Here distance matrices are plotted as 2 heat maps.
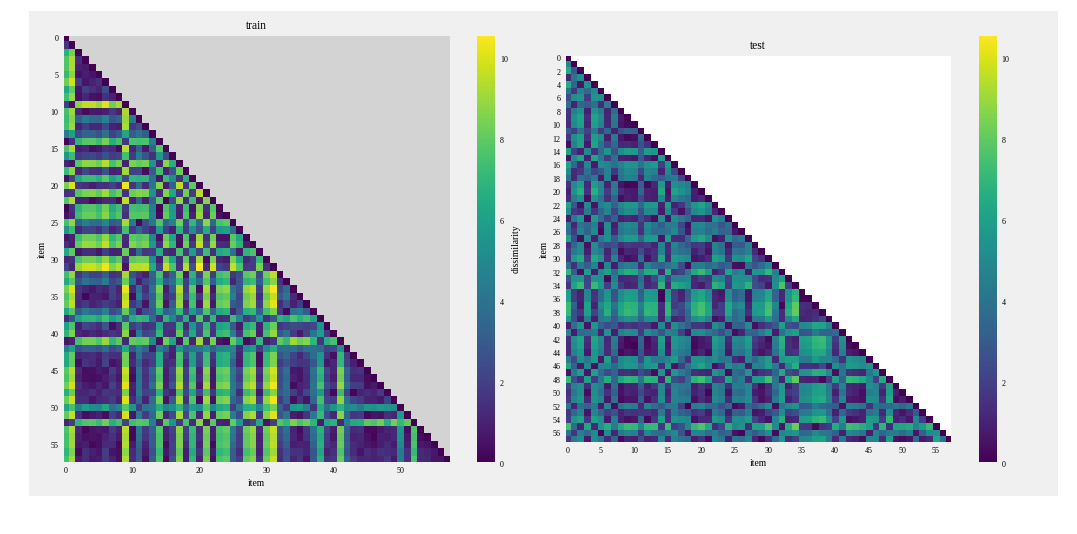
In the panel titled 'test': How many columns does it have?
58
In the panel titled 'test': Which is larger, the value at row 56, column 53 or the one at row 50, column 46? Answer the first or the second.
the second
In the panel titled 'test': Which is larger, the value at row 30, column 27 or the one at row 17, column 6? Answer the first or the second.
the first
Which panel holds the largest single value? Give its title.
train
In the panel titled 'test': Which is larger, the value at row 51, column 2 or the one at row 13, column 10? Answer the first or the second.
the first
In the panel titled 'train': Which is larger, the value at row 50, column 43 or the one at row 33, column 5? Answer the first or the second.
the first
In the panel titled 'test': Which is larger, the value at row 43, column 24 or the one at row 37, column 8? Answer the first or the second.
the second
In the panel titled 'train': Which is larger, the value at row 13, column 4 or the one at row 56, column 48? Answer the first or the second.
the first
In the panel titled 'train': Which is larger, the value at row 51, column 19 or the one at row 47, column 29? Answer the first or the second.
the first
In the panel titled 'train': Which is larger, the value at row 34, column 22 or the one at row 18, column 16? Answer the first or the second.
the second
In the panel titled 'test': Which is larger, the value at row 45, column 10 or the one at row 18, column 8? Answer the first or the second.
the first
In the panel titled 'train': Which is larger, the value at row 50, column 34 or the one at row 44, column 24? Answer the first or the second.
the second
